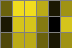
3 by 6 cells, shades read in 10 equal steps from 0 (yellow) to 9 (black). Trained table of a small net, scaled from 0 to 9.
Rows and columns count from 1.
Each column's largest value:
8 2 2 5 9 3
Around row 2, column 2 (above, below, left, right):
0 2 8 1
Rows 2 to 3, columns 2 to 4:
1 1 4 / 2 2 5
